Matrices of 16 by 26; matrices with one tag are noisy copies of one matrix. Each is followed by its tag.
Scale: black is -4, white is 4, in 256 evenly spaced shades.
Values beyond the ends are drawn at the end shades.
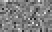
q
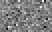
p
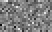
q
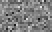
p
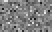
q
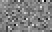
p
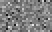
p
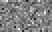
q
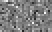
q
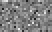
q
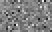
p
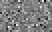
p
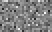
q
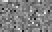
q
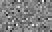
p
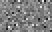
p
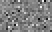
p
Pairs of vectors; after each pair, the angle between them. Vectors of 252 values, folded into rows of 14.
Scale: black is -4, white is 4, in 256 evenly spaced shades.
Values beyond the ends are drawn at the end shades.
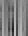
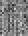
partly aligned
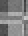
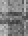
nearly opposite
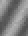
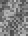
partly opposed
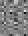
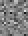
nearly parallel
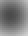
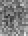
partly aligned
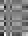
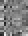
nearly parallel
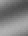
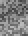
partly aligned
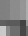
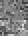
partly opposed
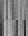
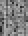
partly aligned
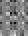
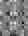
nearly opposite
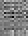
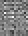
nearly opposite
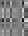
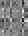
nearly parallel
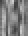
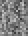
partly aligned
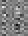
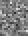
partly aligned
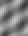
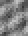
nearly parallel
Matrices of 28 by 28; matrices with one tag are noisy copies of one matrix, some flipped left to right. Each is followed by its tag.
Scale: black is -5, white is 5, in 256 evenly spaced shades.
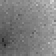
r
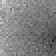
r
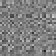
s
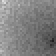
r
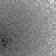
r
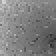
r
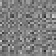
s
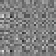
s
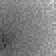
r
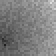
r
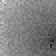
r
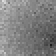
r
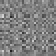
s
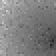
r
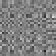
s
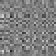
s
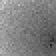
r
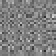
s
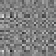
s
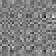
s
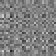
s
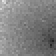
r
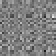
s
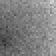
r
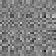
s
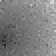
r
